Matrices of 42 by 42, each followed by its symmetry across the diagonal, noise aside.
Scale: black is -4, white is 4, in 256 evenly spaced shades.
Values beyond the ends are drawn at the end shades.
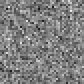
antisymmetric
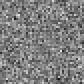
antisymmetric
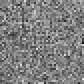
antisymmetric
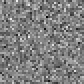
neither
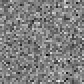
neither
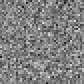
neither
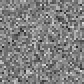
neither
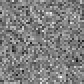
antisymmetric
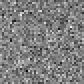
antisymmetric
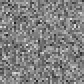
neither
